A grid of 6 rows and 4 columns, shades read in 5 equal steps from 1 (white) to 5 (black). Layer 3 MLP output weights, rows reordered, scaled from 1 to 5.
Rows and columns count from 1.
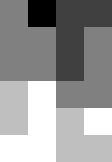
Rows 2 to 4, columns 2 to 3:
3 4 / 3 4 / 1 3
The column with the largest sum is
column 3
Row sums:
16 13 13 9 6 6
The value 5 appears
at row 1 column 2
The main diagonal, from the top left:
3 3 4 3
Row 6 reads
1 1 2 2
